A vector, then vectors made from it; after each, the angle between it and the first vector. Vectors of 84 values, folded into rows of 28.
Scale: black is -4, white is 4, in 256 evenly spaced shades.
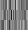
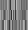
nearly parallel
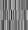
nearly parallel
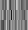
nearly parallel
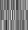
nearly opposite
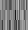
partly aligned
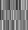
partly opposed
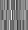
nearly opposite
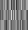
nearly opposite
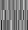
orthogonal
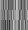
partly aligned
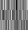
partly opposed
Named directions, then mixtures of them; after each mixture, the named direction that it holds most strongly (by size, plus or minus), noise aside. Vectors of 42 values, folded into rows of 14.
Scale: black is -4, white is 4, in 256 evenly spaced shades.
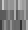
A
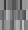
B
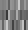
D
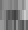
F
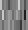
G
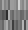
D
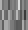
G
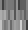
A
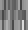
B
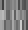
A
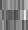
F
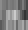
F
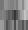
F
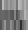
A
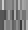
A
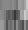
F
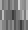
F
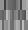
B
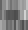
F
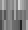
A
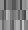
B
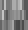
B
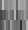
A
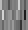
G
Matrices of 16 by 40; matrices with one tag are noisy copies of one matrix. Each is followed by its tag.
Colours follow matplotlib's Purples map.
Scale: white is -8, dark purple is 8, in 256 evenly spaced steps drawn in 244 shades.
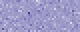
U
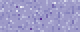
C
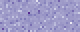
U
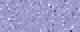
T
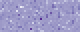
C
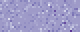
T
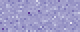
U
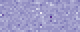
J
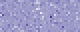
J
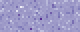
C
